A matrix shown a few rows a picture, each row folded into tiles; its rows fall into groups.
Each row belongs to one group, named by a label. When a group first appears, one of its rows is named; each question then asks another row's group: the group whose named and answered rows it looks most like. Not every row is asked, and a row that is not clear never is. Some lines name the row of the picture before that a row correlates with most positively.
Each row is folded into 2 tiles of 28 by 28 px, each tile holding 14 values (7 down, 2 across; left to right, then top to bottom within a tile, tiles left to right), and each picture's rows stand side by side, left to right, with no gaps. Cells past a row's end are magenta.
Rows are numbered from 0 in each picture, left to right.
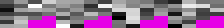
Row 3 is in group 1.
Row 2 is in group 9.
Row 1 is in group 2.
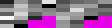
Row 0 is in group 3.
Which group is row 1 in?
3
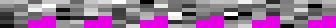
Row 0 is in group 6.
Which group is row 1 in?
6
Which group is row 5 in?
1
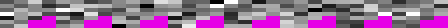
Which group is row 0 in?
3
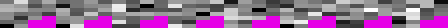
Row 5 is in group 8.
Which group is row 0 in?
1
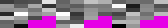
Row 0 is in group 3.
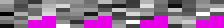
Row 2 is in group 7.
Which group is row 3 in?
8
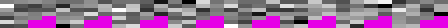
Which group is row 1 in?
8
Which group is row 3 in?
7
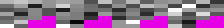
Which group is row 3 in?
2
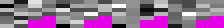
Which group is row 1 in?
8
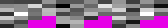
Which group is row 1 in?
8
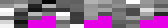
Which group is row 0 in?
2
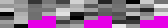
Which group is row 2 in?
7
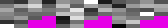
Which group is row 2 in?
8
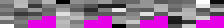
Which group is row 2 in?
8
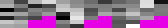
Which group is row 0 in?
6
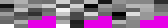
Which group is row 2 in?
9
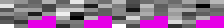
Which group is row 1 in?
1
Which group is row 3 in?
1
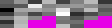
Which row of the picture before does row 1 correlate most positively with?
1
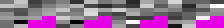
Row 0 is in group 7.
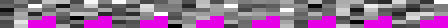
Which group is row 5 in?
2
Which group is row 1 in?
7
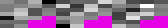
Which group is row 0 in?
9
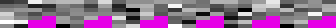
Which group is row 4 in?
6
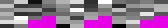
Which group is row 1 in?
1
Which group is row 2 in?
8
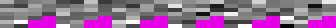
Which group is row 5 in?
1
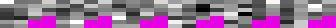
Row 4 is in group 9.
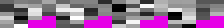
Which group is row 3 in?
9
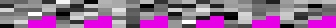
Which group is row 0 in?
8
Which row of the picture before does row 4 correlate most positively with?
3
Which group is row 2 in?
2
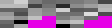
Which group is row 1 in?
8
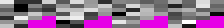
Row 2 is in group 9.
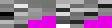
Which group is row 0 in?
9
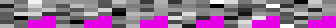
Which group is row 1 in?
7
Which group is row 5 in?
7
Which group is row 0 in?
7
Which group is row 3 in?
3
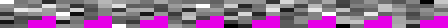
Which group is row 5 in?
6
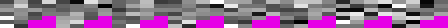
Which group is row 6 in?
6
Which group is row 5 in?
7
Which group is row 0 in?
3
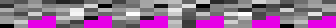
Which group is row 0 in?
8
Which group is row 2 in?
3
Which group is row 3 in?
2
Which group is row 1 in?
3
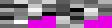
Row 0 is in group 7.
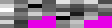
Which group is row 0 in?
2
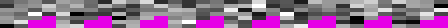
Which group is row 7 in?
7
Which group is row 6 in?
7
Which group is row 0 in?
8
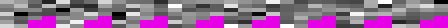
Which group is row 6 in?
3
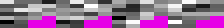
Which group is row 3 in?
2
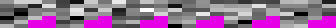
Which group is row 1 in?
7
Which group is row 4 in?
3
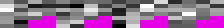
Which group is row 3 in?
3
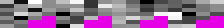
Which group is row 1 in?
1
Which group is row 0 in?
7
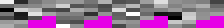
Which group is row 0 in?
6
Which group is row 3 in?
9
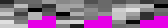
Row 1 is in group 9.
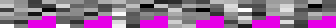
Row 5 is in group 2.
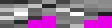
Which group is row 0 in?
3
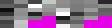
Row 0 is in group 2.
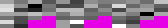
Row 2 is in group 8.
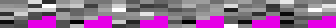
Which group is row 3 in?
7
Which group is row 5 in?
6
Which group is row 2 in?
2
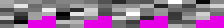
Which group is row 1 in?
9
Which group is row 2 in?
3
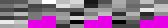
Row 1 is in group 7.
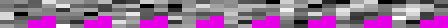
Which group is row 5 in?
2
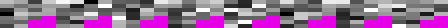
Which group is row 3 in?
6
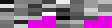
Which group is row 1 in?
6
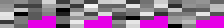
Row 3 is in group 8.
